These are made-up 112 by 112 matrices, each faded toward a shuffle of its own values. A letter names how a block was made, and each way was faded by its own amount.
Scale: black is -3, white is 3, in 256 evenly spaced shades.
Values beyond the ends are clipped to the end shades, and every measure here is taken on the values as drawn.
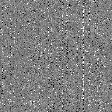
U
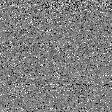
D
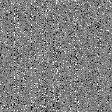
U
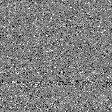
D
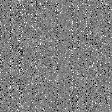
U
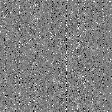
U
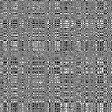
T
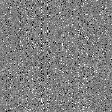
U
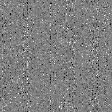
U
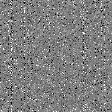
U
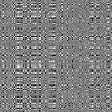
T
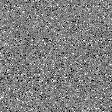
D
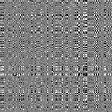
T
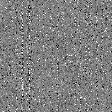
U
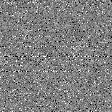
D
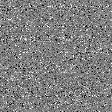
D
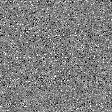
D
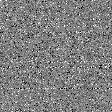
D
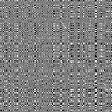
T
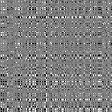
T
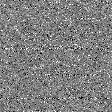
D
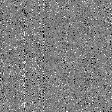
U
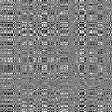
T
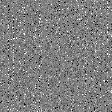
U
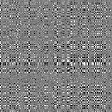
T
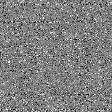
D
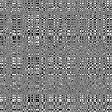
T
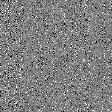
U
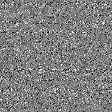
D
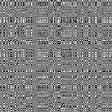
T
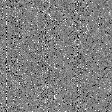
U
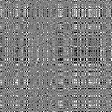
T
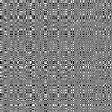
T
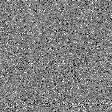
D
